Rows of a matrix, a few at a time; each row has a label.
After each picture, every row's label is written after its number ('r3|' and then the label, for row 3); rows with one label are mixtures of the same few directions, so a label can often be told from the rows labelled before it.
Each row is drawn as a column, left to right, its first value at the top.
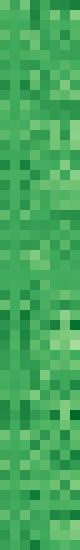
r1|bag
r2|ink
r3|bag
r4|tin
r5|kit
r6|ink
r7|bag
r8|ink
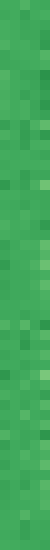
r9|kit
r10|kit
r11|ink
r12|kit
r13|kit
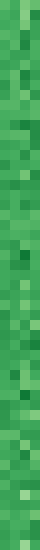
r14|bag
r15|kit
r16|tin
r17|ink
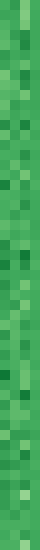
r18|kit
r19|bag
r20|tin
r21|kit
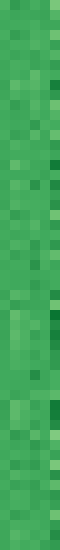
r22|bag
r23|bag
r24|bag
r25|kit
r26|tin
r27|bag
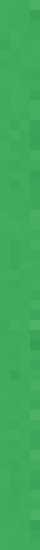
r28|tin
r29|kit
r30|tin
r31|ink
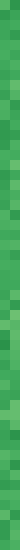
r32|ink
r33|bag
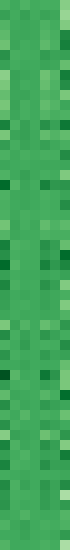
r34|kit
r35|kit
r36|ink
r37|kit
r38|kit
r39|kit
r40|tin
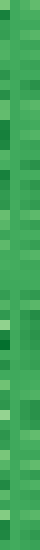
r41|ink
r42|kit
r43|bag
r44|bag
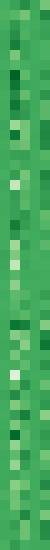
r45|tin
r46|kit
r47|ink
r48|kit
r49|ink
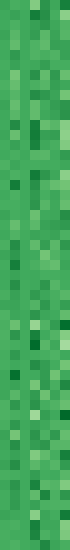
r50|bag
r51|kit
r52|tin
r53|ink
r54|tin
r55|kit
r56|ink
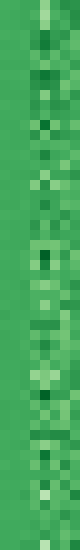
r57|bag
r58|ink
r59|tin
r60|kit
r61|tin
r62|kit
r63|bag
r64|tin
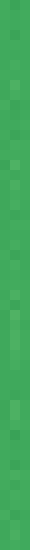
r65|bag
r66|bag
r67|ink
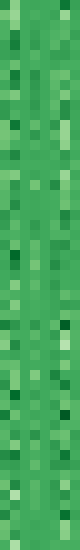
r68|ink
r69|tin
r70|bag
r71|kit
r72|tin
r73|kit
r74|ink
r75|bag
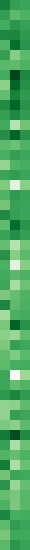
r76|bag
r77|kit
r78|kit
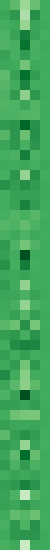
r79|kit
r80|ink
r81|tin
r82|ink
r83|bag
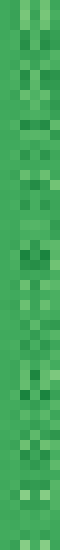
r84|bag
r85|tin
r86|tin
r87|kit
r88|tin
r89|kit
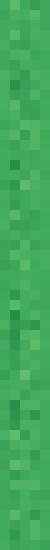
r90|kit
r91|bag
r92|kit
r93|ink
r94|tin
